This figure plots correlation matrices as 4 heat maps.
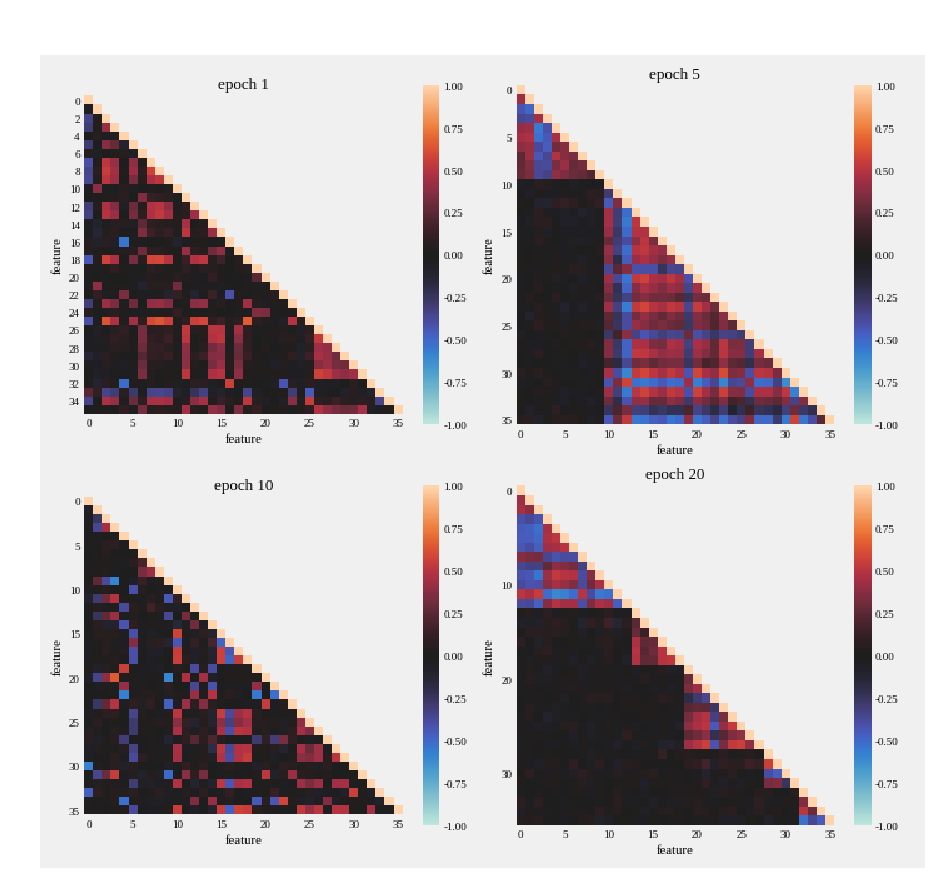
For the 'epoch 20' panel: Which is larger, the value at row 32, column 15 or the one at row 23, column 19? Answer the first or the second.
the second
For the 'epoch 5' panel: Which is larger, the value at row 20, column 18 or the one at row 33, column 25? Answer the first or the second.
the first
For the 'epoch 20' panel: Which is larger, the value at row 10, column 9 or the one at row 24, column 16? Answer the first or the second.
the first
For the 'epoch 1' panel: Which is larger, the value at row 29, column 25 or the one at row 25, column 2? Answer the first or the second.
the second
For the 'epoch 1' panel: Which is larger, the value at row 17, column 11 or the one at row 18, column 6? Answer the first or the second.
the first
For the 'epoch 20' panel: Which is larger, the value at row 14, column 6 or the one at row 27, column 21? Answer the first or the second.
the second
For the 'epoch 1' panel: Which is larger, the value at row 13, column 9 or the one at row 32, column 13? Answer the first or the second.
the first
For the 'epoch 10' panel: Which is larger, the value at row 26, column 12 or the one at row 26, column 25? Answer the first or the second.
the second
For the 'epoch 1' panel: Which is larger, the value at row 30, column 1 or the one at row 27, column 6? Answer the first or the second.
the second
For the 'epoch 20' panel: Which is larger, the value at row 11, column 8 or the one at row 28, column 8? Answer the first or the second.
the second
